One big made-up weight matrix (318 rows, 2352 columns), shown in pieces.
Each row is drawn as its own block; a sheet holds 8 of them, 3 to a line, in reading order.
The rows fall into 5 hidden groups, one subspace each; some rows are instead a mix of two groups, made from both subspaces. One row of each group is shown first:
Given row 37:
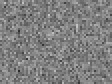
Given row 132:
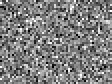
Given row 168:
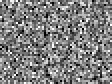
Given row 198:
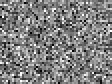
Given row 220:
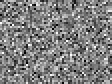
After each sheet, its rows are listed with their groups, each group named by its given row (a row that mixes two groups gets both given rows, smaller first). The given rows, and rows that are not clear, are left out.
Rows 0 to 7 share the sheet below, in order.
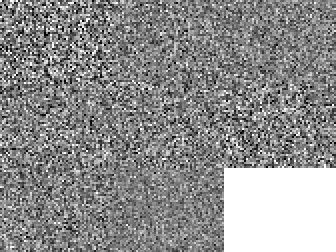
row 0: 168
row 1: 37
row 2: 198
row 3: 132
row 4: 220
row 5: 198
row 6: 37 and 220
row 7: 168
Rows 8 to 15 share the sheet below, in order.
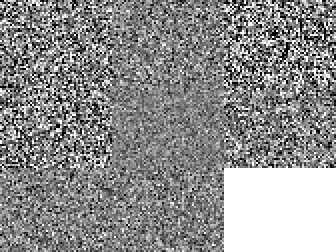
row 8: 220
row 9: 198
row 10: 37
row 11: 37
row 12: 220
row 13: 198 and 220
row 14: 132
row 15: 168
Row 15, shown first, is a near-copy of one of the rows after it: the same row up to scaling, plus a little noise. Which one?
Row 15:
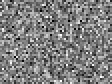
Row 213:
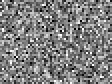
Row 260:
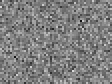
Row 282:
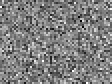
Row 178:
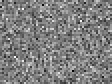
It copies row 213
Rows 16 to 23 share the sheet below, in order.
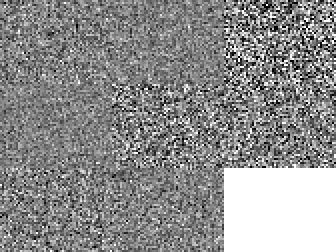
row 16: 37
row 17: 37
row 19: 37 and 220
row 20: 220
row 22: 168
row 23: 132
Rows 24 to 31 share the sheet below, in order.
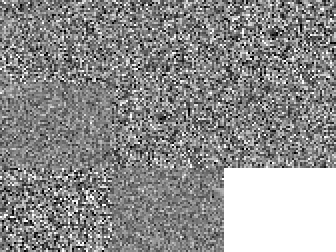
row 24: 220
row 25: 220
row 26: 37
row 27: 132
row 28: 37
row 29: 198
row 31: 132
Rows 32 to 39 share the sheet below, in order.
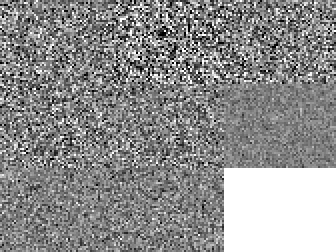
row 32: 198
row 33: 37
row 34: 198
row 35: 220
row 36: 220
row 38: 132
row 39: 132
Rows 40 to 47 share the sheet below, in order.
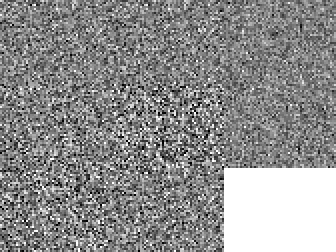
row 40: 220
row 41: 220
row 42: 37
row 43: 220
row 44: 168
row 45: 37 and 198
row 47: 220
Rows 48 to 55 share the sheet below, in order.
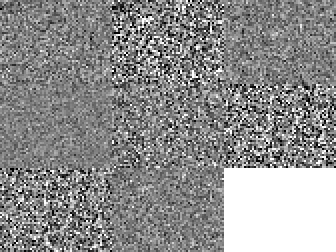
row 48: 132
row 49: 132
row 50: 37
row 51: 220
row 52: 37 and 220
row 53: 168
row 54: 168
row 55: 132
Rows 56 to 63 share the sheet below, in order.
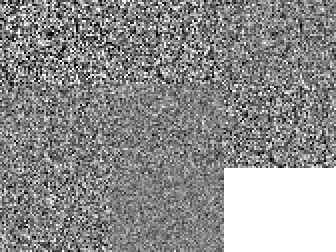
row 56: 37
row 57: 168
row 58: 37
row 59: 168
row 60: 132
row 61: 168
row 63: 220
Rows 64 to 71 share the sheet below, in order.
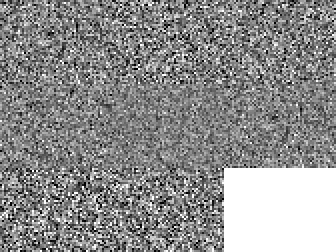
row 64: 37
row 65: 220
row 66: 198
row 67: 132
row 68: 168
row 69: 37
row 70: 168
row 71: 37 and 198
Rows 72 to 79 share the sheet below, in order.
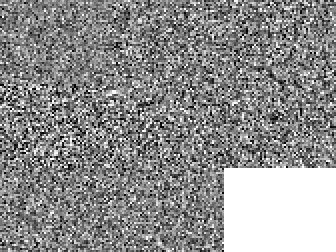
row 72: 198
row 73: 168 and 198
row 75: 220
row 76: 132 and 198
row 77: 37
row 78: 198
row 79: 168
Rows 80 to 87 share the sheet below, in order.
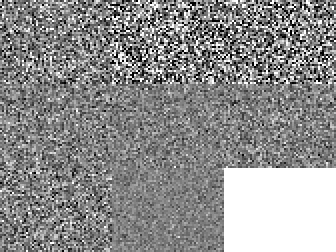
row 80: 168
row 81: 198
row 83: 37
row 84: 220
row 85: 37
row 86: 220
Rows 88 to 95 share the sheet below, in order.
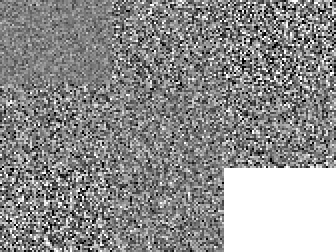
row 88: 220
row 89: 198
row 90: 198
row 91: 37
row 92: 198
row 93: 168
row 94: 168
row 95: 37
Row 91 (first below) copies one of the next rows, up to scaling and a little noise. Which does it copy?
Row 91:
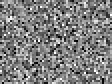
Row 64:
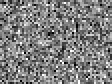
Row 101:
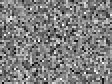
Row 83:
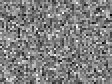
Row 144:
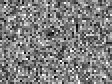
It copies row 101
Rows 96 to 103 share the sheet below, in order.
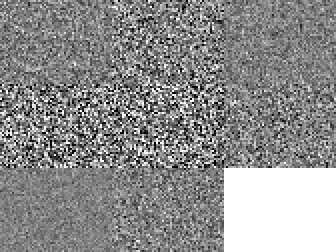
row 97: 132
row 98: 37
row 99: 168
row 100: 168
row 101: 37
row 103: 198 and 220
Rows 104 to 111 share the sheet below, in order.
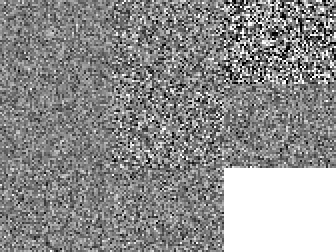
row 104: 37
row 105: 198
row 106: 37
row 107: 198 and 220
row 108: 198
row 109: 37 and 198
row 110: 168
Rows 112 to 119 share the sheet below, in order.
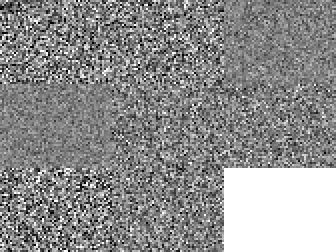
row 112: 132
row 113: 220
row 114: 198
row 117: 132 and 220
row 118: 198
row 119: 198
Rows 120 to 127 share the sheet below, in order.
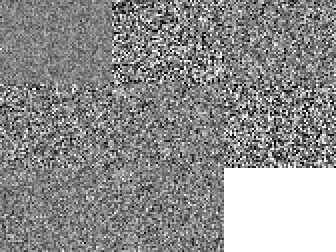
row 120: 168
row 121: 132
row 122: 198
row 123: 220
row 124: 132 and 220
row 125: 168
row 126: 220
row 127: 37 and 132
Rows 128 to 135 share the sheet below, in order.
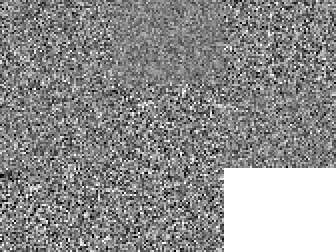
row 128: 198
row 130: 168
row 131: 220
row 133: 220
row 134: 132
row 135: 220
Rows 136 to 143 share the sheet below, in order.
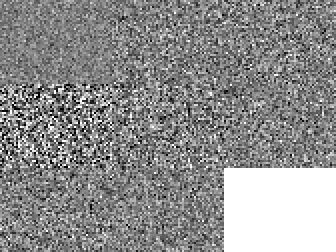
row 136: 198
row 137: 37
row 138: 220
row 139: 198
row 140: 37
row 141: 132
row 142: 132
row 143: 168
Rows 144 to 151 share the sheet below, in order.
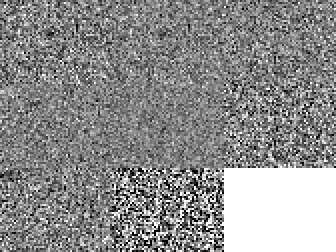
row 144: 37
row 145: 37
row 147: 132
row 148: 198
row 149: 168
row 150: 132
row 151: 168
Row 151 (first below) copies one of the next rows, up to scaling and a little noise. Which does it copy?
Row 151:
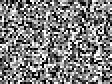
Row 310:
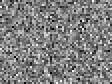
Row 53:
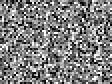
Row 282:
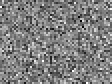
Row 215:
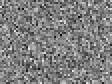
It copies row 53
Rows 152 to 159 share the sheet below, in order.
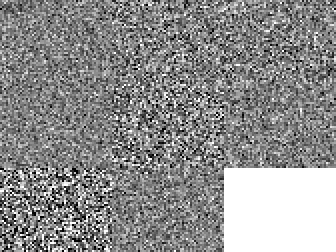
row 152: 132 and 220
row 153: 220
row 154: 132
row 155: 132 and 198
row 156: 198
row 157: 37
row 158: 37 and 220
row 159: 220
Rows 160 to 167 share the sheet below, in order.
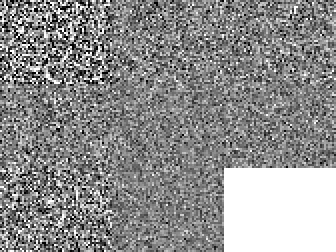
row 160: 168
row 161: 198
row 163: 37
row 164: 198
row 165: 132 and 220
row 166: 37
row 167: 37 and 168
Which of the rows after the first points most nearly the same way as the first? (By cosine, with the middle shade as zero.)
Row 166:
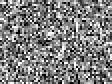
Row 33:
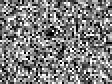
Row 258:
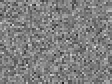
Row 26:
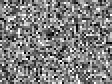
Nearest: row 258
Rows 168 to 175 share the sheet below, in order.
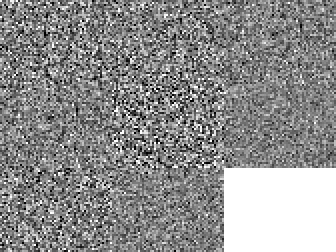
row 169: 37 and 220
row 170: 37
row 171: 37
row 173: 132
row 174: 198
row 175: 220
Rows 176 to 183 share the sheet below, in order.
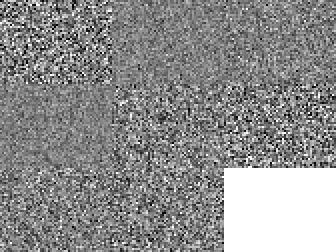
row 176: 220
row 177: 37 and 220
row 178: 168
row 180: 37
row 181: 198 and 220
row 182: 198
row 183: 198
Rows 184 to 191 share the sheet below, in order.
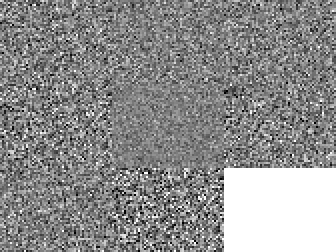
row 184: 220
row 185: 168 and 220
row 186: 220
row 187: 220
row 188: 198
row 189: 132
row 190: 37 and 220
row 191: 220
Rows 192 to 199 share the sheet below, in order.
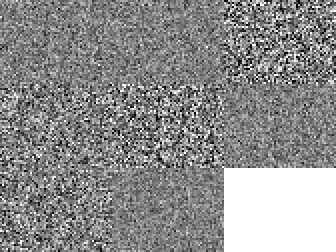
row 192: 168
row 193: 220
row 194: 220
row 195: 198
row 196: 168
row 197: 168
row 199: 37
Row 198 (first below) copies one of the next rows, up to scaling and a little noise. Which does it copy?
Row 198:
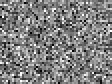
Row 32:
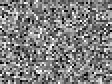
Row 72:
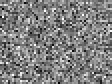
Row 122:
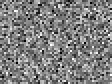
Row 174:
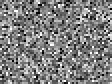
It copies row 72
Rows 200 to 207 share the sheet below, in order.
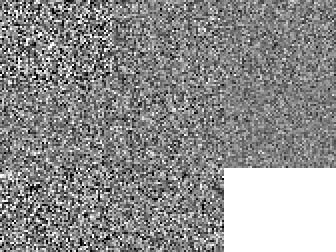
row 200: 198
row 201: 37 and 220
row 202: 198
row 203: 168
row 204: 198
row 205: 198 and 220
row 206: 132
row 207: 132
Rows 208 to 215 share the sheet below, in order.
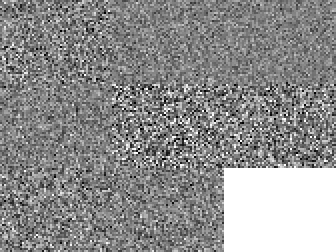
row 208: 220
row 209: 198 and 220
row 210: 220
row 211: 37
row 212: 220
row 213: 168
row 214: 198
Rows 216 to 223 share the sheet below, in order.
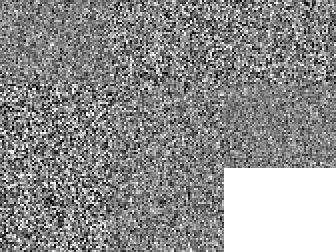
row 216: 198
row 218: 168
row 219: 220
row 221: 220
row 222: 37 and 220
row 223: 37
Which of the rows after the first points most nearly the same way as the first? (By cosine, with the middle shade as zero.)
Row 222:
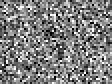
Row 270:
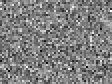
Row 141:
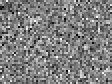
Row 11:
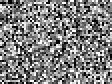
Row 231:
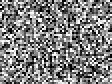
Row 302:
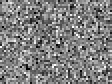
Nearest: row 302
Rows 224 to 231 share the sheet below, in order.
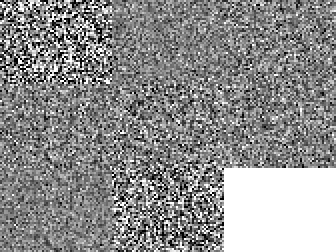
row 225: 168 and 220
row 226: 220
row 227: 168
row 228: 168 and 198
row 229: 37
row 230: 168
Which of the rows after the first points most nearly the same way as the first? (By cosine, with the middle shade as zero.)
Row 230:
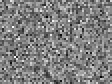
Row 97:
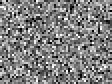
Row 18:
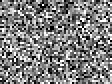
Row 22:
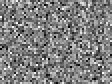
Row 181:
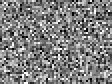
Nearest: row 22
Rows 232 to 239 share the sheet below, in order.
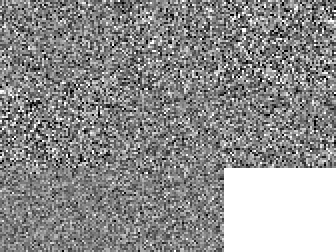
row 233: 37 and 132
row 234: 37 and 132
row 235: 132
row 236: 220
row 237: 132
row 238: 220
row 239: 220
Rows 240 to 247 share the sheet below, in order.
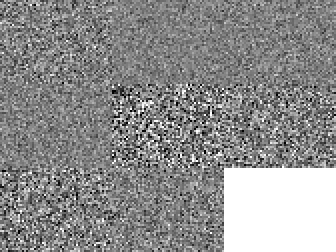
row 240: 220
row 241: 132
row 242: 220
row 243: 198
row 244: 132
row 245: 198
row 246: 37 and 198
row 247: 168
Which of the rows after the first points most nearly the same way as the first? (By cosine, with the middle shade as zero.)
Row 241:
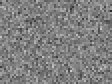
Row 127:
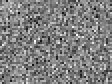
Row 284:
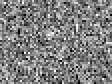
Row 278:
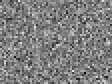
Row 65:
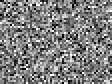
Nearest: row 127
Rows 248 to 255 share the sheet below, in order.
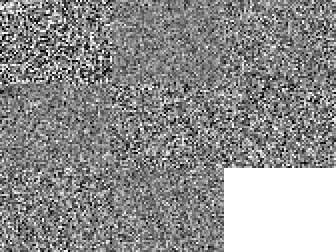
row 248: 132
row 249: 220
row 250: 198
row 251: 132
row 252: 220
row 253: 198
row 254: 198
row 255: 198 and 220
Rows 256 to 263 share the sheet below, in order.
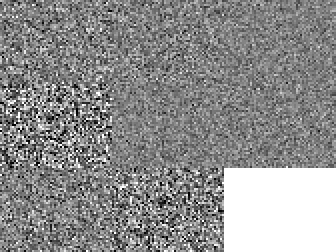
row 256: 132 and 220
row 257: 37 and 220
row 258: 220
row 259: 37
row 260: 168
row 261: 220
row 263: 37
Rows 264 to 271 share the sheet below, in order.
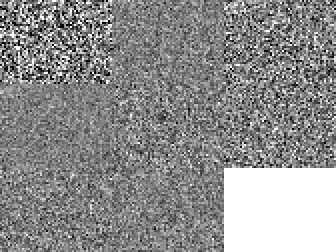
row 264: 198
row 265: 168
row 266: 132
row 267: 132
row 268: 37
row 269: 198
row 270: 132
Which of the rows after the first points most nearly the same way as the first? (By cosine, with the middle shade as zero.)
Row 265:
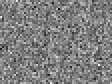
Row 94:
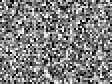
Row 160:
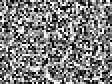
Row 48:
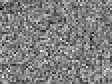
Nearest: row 48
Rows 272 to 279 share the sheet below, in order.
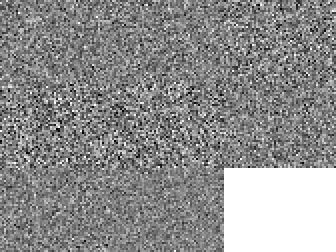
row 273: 220
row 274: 220
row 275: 37
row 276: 198 and 220
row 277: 168
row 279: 220
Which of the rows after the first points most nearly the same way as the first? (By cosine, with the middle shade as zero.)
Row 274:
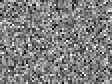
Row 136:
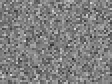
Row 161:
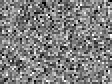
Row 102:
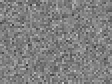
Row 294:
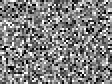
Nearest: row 294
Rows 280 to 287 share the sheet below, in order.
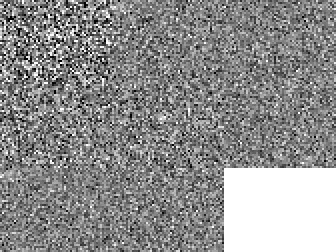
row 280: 37
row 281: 132
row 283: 198
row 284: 37
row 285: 168 and 198
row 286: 132
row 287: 198
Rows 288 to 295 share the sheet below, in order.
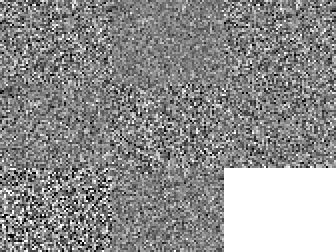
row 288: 220
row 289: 132
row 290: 220
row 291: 132
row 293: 168
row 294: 220
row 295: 220
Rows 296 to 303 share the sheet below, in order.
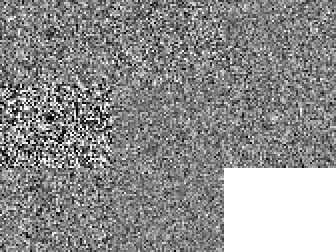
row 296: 37
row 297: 198
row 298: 220
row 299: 37
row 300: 132 and 220
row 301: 37
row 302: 37 and 132
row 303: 220
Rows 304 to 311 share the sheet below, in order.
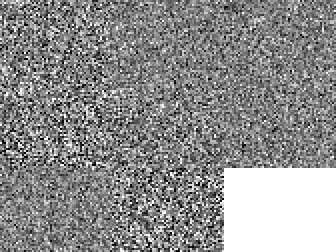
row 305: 37 and 220
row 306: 132
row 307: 220
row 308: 37 and 132
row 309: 198
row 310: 168
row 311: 198
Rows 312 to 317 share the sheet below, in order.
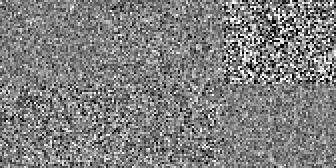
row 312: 132
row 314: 37
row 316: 168
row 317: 168
